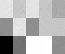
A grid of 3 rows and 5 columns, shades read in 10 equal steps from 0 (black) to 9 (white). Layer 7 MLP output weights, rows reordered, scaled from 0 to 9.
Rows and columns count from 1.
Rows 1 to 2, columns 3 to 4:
8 7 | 5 7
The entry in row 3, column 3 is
9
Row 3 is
0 4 9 9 5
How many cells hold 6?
1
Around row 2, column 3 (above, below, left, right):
8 9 8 7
